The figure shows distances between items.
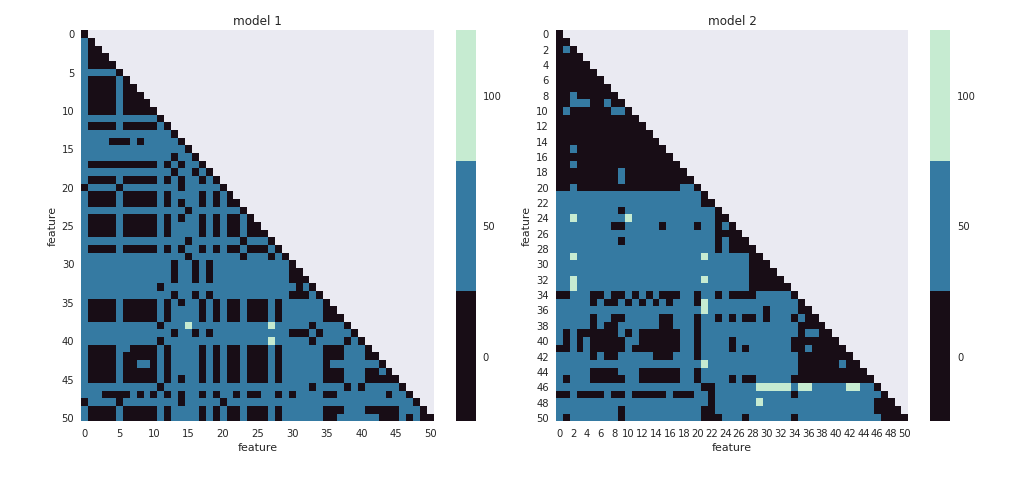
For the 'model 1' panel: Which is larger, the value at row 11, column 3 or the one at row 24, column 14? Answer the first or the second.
the first
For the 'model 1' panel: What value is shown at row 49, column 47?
50
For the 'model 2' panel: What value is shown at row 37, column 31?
50
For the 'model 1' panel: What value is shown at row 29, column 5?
50
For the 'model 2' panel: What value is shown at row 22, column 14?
50
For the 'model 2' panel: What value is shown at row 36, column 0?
50
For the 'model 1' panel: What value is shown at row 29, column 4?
50
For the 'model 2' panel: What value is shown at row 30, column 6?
50
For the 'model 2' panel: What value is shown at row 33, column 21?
50
